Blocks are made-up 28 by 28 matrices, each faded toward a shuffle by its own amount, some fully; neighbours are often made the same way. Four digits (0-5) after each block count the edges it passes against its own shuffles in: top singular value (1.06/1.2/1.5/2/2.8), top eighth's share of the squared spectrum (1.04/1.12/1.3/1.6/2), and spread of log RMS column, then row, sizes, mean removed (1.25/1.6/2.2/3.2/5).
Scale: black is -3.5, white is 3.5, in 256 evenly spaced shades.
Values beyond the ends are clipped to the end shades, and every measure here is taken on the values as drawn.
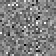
1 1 2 0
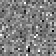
0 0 0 0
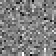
0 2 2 0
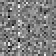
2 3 3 0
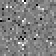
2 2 0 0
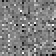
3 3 2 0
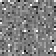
2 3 1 0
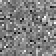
0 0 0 1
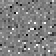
0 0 0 0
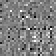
3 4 2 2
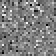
2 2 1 0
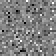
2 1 0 0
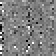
2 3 2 0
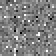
1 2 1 0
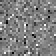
1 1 1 0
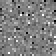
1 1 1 0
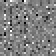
2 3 2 0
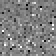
0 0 0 0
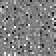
0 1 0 0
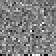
2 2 0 2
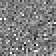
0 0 0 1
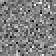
0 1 0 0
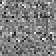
1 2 0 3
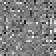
2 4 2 1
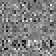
3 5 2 2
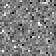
0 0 0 0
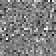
1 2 0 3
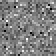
0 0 0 0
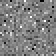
0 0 0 0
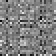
4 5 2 2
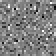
1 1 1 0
